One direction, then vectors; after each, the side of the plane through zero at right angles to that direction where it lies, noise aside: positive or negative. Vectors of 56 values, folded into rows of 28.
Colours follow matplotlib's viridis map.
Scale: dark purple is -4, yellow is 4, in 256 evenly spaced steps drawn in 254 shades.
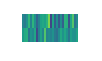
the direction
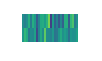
positive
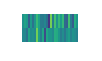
negative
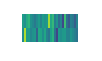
positive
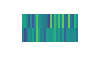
negative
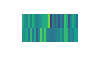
positive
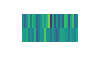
positive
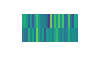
negative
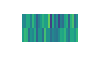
positive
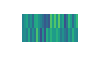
negative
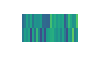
negative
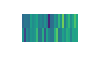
negative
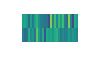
negative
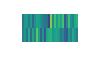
negative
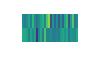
positive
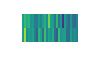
positive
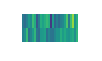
positive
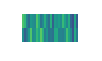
negative
